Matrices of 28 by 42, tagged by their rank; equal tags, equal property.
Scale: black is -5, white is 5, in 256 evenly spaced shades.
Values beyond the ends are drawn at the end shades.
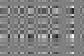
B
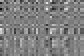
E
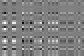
B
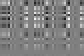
B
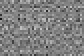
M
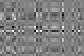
E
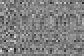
M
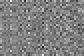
M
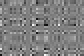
E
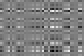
B
